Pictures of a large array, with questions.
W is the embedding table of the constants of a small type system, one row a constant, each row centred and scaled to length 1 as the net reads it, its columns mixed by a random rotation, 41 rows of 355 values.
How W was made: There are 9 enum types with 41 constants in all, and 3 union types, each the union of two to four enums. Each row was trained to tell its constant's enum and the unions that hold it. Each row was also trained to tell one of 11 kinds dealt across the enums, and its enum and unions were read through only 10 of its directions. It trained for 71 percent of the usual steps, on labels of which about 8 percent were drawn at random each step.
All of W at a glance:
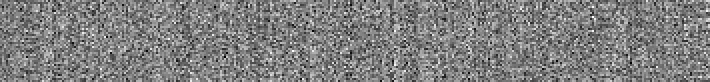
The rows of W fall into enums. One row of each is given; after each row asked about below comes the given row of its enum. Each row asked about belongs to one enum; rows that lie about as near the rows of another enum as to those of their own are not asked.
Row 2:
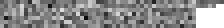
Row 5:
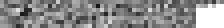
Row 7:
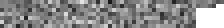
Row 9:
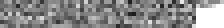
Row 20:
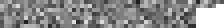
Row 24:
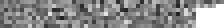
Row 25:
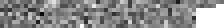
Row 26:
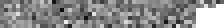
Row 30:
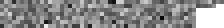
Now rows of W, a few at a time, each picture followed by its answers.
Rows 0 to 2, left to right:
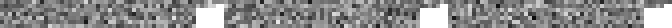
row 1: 26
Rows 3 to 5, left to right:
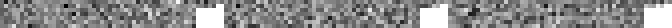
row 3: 2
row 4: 2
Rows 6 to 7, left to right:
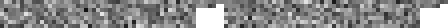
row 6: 20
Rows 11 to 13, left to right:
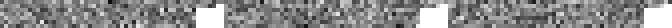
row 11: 20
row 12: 9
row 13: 26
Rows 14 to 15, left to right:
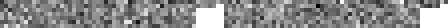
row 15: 30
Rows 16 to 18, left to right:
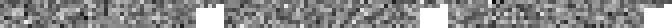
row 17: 24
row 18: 7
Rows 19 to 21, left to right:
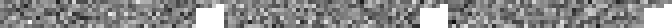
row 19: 26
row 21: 24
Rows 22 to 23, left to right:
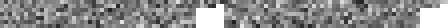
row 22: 20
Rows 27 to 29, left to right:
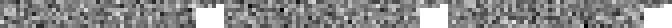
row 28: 24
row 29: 30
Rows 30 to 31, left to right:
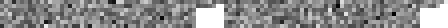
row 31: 9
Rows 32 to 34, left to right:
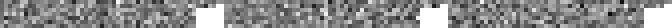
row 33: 20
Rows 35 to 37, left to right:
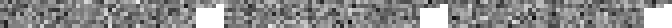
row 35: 24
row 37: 2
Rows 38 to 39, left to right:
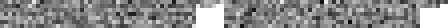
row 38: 9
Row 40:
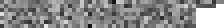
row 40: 30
